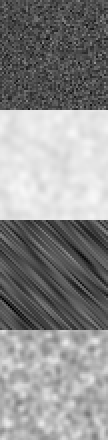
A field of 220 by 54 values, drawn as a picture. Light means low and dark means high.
It is made of 4 by 1 panels. Panel 1,1: high, fine-grained. Panel 2,1: very low, blotchy, faint in contrast. Panel 3,1: high, slanting down to the right. Panel 4,1: low, blotchy.
